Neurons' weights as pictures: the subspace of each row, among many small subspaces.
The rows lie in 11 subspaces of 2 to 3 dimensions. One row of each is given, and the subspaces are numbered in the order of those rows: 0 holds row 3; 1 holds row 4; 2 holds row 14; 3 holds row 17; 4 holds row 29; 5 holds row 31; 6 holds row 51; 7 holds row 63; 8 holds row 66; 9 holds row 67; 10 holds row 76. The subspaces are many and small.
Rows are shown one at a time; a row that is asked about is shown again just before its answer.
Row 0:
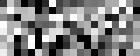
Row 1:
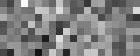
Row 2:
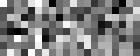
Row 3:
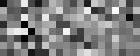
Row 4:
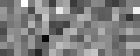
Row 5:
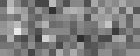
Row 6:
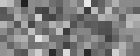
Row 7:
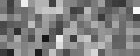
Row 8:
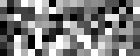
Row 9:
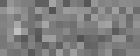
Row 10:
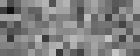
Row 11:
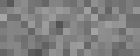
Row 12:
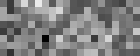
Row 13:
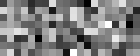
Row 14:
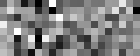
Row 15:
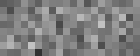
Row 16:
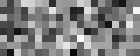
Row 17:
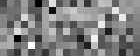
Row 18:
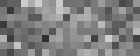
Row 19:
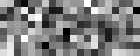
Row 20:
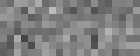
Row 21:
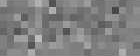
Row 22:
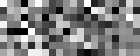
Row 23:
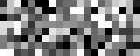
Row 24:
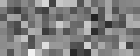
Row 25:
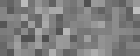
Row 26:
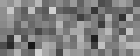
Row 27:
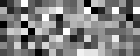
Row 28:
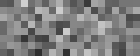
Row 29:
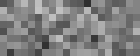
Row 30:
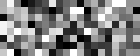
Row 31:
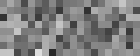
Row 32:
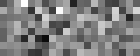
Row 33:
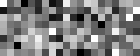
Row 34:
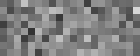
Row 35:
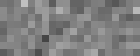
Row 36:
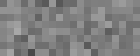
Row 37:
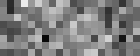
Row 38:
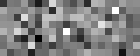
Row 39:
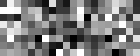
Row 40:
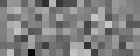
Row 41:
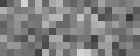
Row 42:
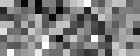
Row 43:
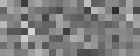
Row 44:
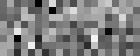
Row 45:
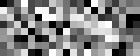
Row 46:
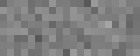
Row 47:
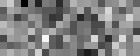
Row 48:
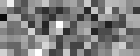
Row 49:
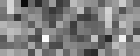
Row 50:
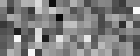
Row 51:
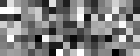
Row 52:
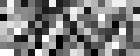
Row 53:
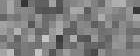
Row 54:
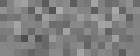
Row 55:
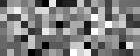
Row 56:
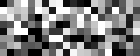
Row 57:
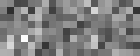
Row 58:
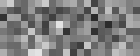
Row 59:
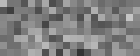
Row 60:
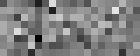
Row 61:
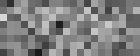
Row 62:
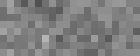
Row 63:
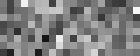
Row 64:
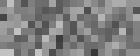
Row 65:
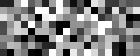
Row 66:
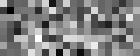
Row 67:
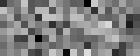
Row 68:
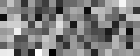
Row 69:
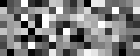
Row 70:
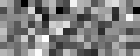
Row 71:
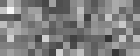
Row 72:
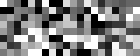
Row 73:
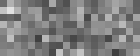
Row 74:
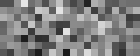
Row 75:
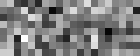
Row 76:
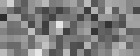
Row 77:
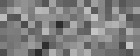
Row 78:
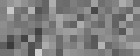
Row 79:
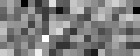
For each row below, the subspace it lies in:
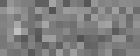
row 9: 4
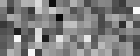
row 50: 0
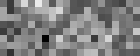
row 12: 4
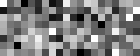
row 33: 6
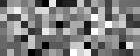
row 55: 5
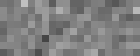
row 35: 1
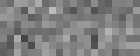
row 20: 3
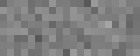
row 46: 9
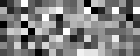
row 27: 0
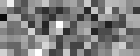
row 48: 10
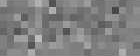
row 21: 2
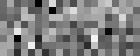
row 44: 3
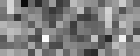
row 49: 8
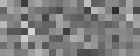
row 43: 0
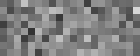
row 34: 0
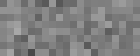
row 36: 5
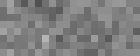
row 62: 4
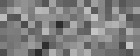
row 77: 5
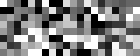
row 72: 8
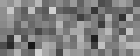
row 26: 3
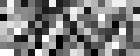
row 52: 10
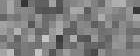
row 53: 7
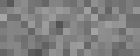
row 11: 10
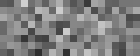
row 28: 7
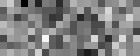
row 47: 8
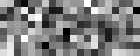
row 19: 3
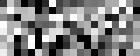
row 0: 2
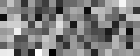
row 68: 5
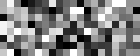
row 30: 9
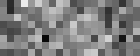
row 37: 8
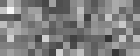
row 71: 6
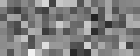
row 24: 5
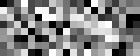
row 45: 9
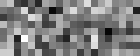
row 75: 3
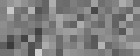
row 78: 3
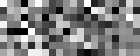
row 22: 0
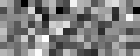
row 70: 1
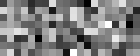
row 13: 9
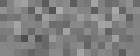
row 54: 1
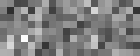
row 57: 3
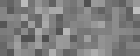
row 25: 2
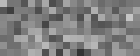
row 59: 8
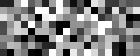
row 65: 7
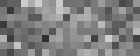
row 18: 6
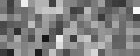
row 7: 7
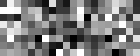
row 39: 6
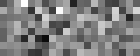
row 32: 1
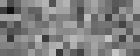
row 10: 6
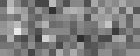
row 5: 4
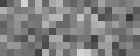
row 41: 8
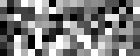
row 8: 2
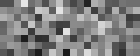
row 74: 7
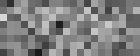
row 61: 10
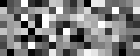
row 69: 2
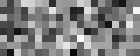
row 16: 9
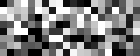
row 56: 4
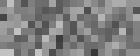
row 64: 10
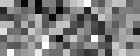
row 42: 4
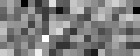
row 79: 1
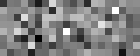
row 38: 2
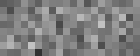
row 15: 3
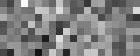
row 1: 7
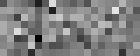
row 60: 2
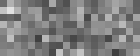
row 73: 6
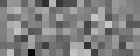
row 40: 5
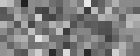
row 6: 9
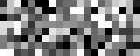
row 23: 1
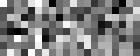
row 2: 0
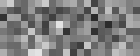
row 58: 10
